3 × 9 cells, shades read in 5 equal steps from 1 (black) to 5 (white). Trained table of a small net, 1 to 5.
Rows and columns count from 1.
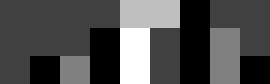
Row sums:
21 20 19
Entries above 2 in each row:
2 2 3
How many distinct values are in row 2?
4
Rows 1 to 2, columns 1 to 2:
2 2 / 2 2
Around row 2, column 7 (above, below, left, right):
1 1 2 3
